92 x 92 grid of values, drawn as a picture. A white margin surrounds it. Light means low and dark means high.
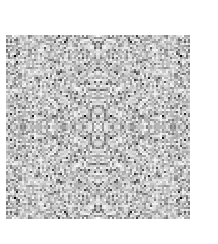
Odd rows or columns: none. Slope: none. Seam: none. Mirror symmetry: left to right and top to bottom. Stripes: none. Histogram: skewed, a long tail of high values. Grain: fine.
